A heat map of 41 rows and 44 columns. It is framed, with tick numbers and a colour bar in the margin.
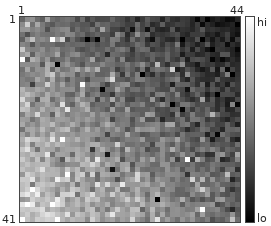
Ninth with the highest average: bottom left. Histogram: bell-shaped. Grain: fine. Slope: up to the bottom left.
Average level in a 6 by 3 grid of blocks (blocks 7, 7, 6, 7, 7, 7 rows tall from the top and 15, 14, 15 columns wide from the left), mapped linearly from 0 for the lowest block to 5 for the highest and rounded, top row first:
210
321
421
432
432
543
